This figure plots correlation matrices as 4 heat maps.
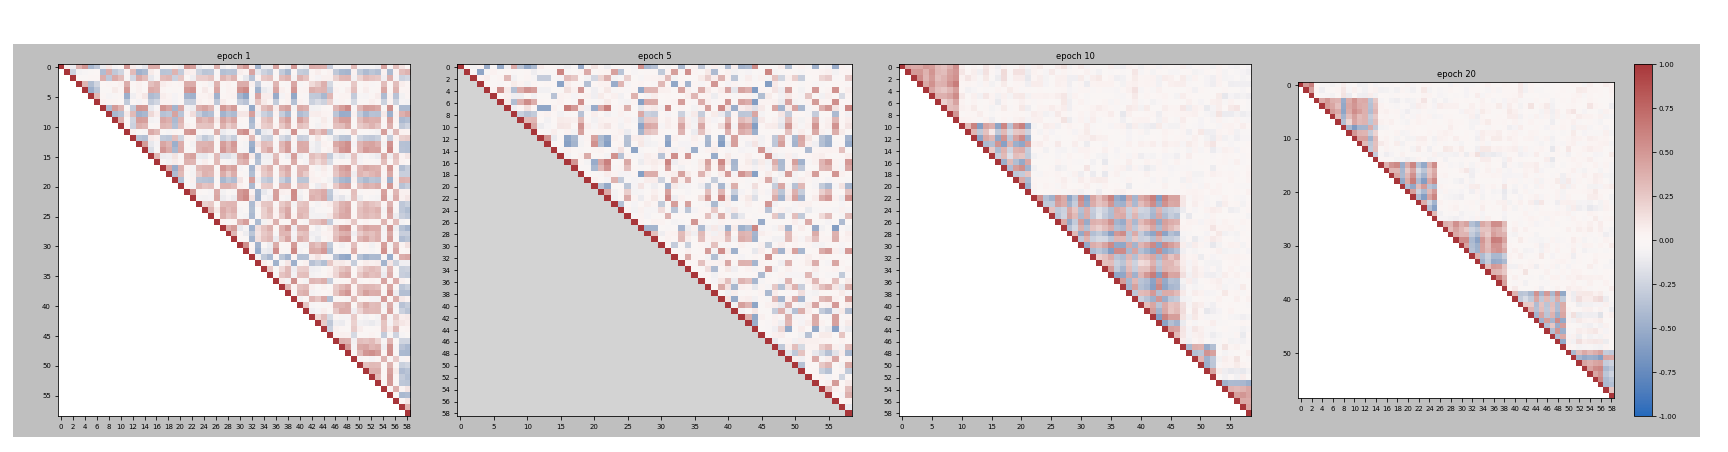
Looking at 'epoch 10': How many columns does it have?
59
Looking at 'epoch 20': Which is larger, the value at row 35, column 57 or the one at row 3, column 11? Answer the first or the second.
the second
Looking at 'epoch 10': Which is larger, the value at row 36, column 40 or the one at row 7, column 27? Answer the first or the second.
the second
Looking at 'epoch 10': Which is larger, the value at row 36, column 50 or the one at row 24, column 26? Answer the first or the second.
the first
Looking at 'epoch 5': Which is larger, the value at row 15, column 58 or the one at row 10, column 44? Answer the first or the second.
the first
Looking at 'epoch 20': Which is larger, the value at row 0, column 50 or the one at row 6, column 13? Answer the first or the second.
the first
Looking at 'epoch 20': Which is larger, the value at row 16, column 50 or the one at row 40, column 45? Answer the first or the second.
the first
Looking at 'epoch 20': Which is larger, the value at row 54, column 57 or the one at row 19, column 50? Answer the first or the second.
the second
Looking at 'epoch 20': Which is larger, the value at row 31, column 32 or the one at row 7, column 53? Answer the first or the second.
the second
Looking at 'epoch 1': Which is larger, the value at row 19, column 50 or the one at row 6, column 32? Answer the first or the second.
the second
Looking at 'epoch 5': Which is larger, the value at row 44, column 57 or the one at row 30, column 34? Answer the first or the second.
the first
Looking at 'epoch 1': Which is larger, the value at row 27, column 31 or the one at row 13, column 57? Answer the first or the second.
the first
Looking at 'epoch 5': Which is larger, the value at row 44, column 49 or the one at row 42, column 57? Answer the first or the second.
the second
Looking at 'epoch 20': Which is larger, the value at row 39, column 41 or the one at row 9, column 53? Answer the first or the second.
the second
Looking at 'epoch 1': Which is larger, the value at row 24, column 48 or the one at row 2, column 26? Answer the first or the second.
the first
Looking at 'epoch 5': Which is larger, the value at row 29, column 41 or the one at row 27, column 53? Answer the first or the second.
the first
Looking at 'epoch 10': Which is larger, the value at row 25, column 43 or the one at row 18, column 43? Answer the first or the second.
the first
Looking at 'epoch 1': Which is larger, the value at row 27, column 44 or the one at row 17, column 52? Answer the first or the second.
the second
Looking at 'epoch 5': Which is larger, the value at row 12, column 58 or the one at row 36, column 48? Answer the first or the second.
the second
